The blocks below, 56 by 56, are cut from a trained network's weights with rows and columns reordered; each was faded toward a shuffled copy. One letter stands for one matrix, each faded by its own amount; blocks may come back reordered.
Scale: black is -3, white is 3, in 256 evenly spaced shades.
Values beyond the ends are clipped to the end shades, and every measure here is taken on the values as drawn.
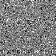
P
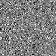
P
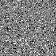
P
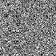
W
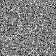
P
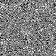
P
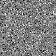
P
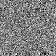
W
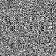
W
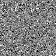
P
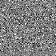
P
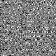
P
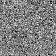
W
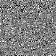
P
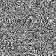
W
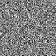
W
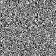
W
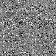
P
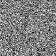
W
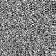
W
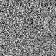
W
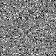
P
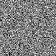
W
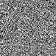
W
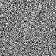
W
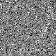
P
